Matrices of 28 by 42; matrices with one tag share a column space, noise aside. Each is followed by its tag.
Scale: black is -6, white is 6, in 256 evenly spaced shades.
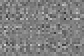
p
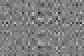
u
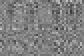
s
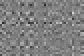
u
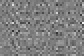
u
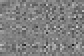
p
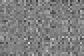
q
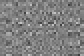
u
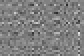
u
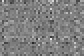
q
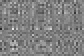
s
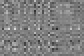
s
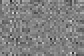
q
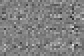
p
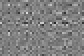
u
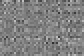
q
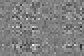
p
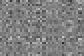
q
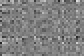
q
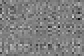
p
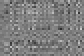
s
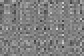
s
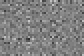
q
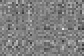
s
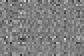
q
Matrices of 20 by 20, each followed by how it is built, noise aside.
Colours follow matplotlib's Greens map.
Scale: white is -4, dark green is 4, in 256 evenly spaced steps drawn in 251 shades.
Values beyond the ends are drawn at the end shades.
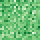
low rank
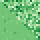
upper triangular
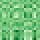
low rank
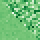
upper triangular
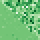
upper triangular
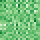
low rank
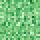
low rank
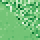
upper triangular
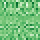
low rank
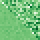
upper triangular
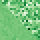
upper triangular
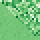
upper triangular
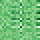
low rank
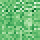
low rank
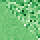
upper triangular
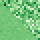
upper triangular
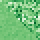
upper triangular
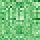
low rank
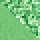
upper triangular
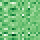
low rank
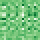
low rank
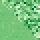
upper triangular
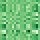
low rank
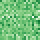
low rank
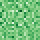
low rank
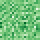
low rank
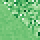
upper triangular
